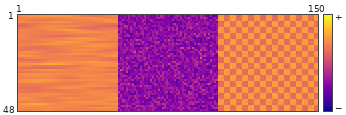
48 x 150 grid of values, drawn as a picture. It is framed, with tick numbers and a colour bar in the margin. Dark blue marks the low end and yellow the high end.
The table splits into one row of 3 panels. Panel 1,1: high, streaked across, faint in contrast. Panel 1,2: low, fine-grained. Panel 1,3: high, checkered.
